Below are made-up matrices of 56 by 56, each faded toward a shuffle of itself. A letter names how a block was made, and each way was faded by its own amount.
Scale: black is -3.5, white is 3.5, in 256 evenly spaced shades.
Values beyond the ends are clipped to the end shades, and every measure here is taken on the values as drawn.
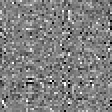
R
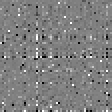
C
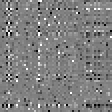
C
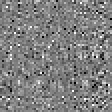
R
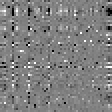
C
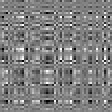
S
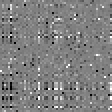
C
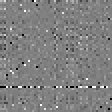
C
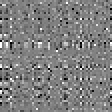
C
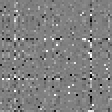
C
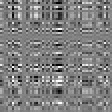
S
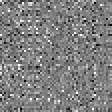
R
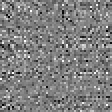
R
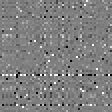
C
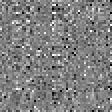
R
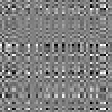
S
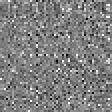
R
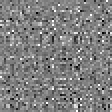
R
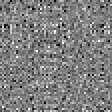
R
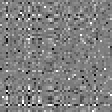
C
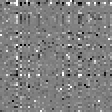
C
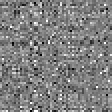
R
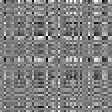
S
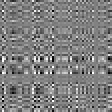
S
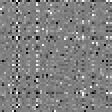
C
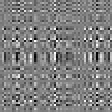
S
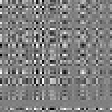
S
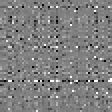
C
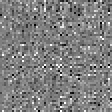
R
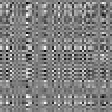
S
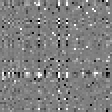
C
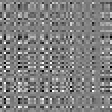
S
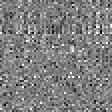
R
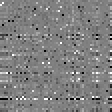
C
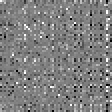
C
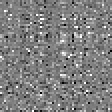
R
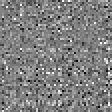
R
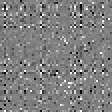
C
